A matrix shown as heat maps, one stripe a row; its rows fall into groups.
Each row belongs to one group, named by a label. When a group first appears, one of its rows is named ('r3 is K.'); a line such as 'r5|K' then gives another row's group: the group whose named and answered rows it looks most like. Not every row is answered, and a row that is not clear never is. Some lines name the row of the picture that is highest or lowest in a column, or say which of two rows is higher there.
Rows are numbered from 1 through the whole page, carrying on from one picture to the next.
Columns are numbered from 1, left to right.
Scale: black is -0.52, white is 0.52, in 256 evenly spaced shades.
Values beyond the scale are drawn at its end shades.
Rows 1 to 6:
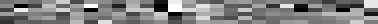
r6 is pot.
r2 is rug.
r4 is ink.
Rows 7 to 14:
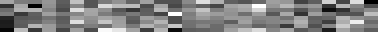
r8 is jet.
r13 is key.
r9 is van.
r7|ink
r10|rug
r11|pot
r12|pot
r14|jet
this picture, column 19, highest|8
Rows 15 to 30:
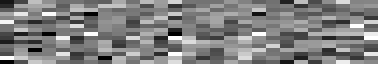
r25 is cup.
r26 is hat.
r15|key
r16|jet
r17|van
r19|ink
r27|jet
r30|key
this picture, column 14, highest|25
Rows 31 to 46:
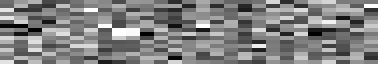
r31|hat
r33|ink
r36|hat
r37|pot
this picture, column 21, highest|35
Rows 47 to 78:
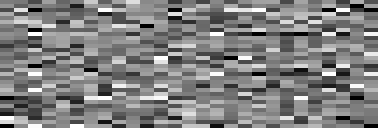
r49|jet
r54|jet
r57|cup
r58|cup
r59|hat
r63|jet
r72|cup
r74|cup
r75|cup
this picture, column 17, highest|49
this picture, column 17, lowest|61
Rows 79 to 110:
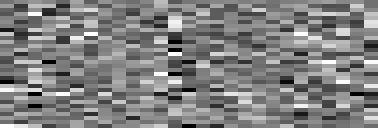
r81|van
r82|hat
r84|rug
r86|key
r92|rug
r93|pot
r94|hat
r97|ink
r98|key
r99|key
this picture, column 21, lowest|99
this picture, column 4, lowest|94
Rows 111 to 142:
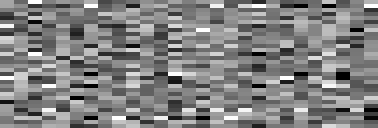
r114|jet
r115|key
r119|cup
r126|cup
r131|hat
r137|ink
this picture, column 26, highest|138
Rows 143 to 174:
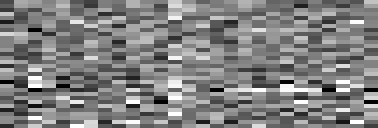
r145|cup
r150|jet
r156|cup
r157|rug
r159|key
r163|key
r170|key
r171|rug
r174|van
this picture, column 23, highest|165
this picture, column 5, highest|167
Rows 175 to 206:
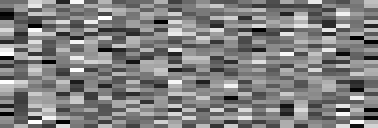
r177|jet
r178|key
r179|pot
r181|jet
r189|van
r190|van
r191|key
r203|key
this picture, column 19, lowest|182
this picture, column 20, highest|202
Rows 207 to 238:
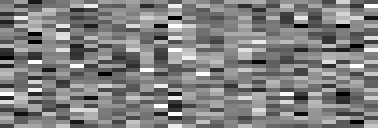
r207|jet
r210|key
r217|jet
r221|cup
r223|pot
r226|jet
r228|pot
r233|ink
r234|van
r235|rug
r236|ink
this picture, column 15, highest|225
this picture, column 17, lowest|228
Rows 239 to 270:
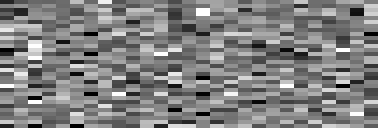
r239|pot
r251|key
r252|ink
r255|van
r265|pot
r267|pot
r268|van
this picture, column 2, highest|257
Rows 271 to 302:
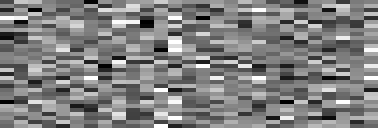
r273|jet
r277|rug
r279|pot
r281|rug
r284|rug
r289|key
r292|cup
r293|ink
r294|van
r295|rug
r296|key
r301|hat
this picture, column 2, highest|275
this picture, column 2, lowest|276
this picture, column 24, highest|293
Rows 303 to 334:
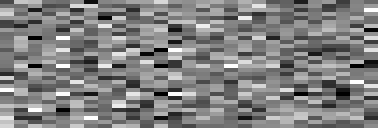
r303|ink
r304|van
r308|cup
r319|hat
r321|key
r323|pot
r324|van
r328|rug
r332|ink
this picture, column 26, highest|323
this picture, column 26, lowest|319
